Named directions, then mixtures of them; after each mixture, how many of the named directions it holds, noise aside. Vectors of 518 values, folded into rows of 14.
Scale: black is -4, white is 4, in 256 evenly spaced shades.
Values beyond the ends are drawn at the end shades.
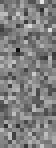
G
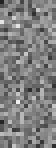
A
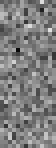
one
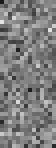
two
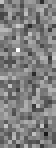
one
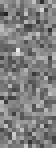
one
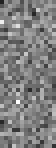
one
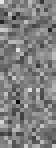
two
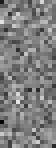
two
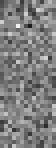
two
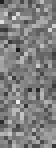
two
